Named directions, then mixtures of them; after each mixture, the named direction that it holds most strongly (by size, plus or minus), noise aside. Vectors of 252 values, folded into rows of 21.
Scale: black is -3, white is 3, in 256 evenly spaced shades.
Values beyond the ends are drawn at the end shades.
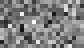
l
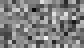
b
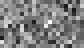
l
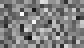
l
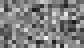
b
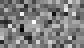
l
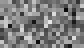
l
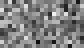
l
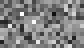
l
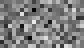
l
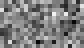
b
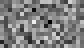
l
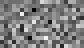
b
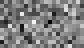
l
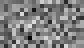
b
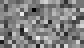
b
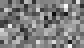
l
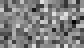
b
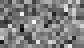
l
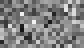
l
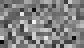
l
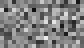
b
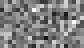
b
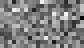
b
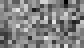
b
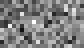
l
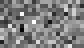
l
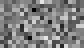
b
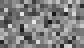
l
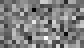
b
